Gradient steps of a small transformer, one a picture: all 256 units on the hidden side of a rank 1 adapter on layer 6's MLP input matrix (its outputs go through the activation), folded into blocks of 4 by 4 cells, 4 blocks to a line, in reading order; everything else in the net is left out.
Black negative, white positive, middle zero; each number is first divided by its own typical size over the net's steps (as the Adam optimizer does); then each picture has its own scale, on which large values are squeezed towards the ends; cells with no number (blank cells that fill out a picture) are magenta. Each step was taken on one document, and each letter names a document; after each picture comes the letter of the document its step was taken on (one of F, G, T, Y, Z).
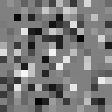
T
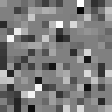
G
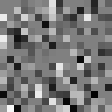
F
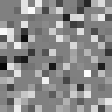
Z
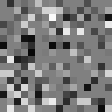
F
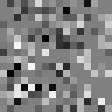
F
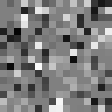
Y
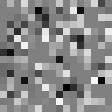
Y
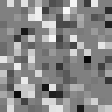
T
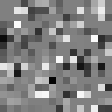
Z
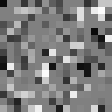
Z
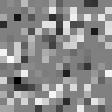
T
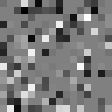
G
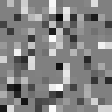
T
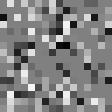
T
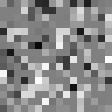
Y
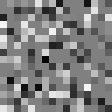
F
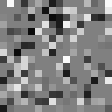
T
